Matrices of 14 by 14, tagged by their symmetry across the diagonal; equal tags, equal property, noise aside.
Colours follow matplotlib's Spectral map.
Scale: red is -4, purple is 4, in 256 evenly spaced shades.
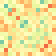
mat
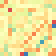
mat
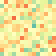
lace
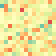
lace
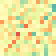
lace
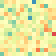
lace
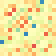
mat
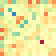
mat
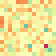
mat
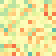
mat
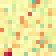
lace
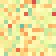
lace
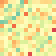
mat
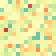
mat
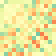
mat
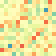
mat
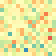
lace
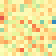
lace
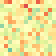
lace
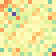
mat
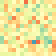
lace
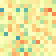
lace
